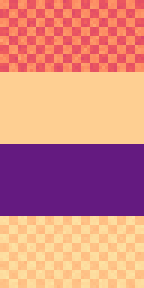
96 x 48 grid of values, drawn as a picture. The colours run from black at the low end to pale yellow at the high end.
The table splits into 4 rows of 1 panel. Panel 1,1: high, checkered. Panel 2,1: very high, flat. Panel 3,1: low, flat. Panel 4,1: very high, checkered, faint in contrast.
